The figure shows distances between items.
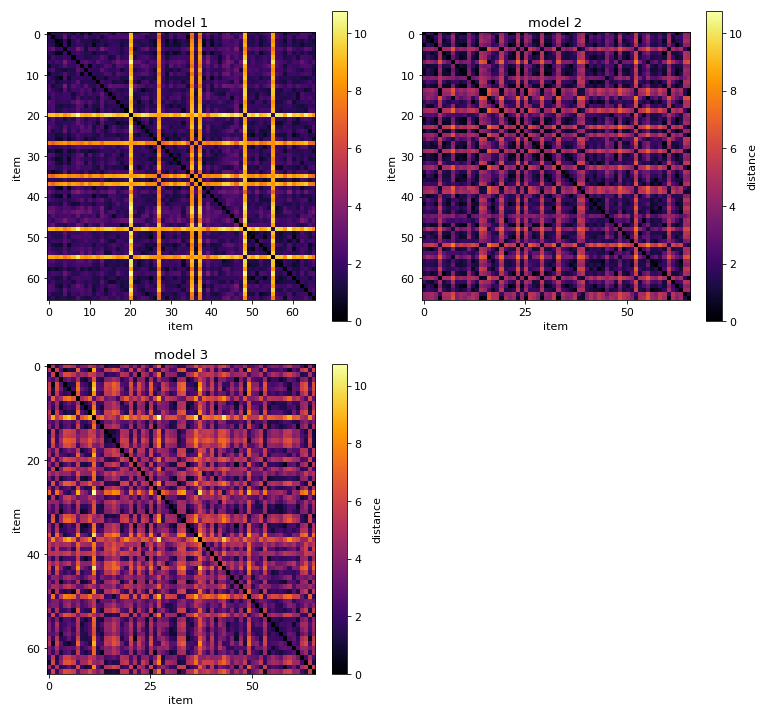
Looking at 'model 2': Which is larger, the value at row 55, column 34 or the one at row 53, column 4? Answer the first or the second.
the second
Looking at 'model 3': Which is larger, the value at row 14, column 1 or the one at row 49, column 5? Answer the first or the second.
the second
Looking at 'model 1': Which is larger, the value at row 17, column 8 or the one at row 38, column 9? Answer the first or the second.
the first
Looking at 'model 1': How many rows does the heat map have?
66
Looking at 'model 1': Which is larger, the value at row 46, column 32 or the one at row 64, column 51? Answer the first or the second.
the first
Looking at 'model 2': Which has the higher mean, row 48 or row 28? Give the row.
48
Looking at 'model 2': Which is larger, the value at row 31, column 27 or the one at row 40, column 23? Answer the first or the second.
the second
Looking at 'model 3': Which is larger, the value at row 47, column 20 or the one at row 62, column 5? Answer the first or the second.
the second
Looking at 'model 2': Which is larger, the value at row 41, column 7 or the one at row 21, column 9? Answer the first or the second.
the first
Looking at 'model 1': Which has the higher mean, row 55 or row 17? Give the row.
55
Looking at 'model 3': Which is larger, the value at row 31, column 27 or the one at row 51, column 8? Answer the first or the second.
the first
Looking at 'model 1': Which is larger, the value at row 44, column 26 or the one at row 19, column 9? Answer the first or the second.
the first
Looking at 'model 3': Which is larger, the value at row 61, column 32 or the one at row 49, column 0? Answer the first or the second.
the first
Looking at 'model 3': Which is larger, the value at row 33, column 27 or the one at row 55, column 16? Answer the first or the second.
the first
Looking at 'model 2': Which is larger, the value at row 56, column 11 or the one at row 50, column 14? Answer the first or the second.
the second
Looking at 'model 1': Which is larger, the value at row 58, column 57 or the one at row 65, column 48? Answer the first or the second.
the second
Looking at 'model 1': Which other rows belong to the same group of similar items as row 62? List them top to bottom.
0, 1, 2, 3, 4, 5, 6, 7, 8, 9, 10, 11, 12, 13, 14, 15, 16, 17, 18, 19, 21, 22, 23, 24, 25, 26, 28, 29, 30, 31, 32, 33, 34, 36, 38, 39, 40, 41, 42, 43, 44, 45, 46, 47, 49, 50, 51, 52, 53, 54, 56, 57, 58, 59, 60, 61, 63, 64, 65
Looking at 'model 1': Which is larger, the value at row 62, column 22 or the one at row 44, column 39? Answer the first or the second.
the second
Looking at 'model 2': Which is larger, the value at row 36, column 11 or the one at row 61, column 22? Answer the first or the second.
the first
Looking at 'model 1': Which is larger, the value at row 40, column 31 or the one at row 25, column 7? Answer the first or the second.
the second
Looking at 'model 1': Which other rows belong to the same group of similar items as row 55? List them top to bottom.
20, 48
